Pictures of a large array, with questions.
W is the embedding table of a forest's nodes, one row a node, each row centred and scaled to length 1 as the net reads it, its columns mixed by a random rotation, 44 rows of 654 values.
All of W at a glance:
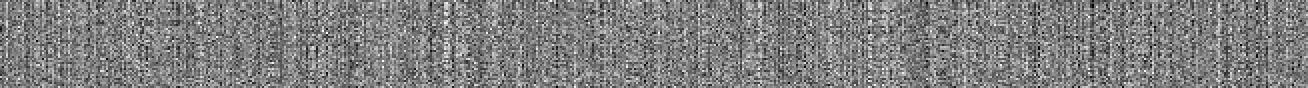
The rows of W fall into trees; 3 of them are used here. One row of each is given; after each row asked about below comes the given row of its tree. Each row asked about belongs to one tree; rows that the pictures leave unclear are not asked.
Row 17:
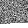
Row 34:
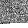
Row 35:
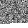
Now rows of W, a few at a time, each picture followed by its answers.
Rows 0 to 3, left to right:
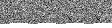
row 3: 17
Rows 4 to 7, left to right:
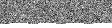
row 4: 17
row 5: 35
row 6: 17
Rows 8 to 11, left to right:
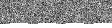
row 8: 34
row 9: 35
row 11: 17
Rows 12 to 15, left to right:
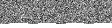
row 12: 17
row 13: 35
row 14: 34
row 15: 35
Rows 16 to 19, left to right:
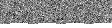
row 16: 35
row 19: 17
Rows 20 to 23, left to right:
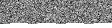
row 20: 34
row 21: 17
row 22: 35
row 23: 17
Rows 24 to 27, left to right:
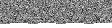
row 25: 35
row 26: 17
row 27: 17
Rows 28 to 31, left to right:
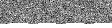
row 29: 35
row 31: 34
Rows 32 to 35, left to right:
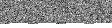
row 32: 17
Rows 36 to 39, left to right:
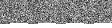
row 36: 34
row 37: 34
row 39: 35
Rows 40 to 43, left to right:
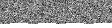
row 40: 17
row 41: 35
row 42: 34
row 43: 17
